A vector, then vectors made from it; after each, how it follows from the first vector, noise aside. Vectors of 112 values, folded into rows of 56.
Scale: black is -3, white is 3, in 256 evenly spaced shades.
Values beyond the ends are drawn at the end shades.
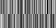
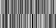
wrapped around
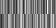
negated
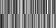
negated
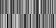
wrapped around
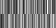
negated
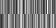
negated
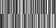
negated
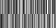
negated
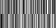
negated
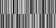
wrapped around
